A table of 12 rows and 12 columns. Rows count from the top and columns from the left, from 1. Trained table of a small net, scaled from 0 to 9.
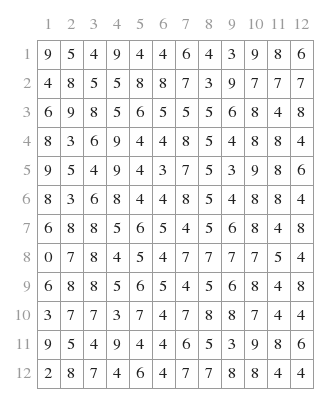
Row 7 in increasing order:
4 4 5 5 5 6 6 6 8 8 8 8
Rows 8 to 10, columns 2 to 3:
7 8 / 8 8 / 7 7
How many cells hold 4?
33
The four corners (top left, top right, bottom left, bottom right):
9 6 2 4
